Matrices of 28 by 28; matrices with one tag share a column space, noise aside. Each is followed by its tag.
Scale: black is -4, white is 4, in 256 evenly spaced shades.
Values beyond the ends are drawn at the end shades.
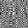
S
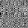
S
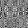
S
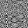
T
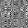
S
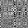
S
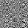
T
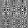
S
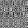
S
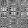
S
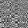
T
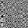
T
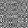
T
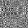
S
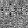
S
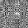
S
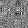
S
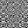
T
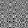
T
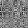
S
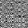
T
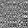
T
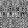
S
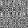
S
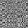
T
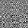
T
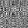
S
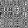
S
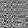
T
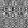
S
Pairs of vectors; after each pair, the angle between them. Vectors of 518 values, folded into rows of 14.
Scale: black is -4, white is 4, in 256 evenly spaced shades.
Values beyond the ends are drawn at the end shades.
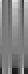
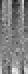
nearly opposite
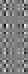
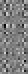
nearly parallel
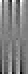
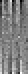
nearly opposite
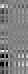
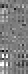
nearly opposite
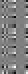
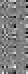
nearly parallel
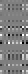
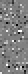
orthogonal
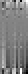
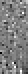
partly aligned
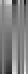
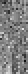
partly opposed
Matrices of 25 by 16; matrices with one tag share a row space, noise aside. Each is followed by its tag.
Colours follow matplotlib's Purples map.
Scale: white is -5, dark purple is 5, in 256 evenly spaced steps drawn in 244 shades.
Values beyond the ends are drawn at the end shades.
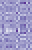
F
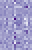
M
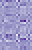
F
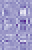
F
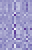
M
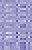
F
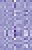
M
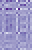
F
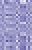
F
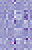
M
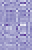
F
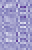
F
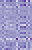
F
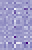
M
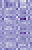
F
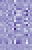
M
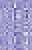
M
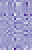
M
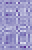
F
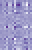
M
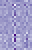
M
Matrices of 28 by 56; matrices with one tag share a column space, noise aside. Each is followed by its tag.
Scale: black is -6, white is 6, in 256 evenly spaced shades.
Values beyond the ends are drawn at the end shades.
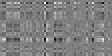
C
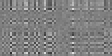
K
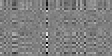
K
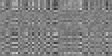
K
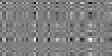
C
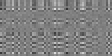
K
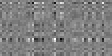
C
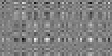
C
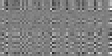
K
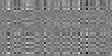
K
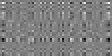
C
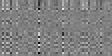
K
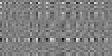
C
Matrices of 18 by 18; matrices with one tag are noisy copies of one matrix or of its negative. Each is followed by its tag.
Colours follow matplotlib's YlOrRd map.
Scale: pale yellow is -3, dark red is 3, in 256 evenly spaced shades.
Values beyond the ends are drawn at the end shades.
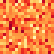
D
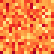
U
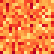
U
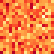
U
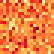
D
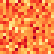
D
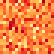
D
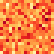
U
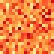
U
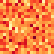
D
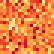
D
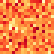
D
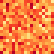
U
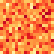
U
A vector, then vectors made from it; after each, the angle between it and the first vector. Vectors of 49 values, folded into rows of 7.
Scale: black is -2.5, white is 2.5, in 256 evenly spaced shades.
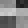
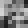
partly aligned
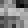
nearly parallel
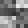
nearly opposite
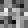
partly aligned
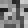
orthogonal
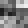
nearly opposite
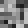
partly aligned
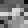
partly aligned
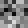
partly opposed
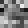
partly opposed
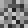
orthogonal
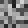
orthogonal
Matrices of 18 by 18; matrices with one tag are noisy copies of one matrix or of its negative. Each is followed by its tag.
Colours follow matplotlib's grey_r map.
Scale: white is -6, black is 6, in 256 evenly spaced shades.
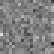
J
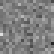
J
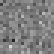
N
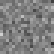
J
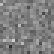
N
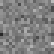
J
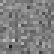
N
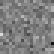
J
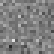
N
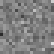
J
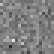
N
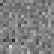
N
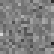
J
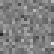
J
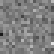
J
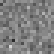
N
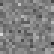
J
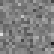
J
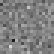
N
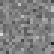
J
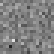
N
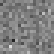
N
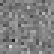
N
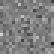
J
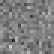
N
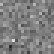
N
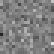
J
